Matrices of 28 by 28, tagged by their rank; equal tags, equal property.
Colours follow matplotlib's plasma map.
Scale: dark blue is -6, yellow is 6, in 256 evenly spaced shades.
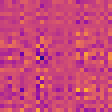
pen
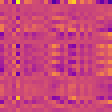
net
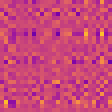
pen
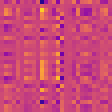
net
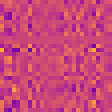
pen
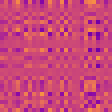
net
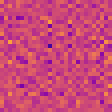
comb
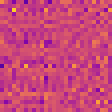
comb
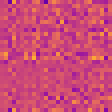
comb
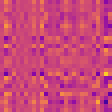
net
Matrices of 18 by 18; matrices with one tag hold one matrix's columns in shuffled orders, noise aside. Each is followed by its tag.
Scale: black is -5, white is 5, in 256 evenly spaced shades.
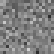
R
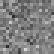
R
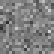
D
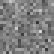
D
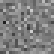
D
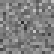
D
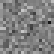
D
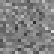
D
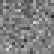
R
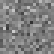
D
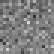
R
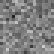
R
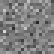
D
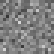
R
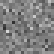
D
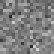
R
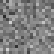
R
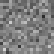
R
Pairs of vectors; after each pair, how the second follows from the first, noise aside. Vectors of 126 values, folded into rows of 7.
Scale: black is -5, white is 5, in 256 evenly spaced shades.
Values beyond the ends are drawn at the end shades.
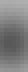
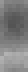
wrapped around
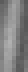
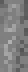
partly zeroed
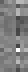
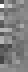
wrapped around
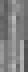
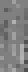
partly zeroed
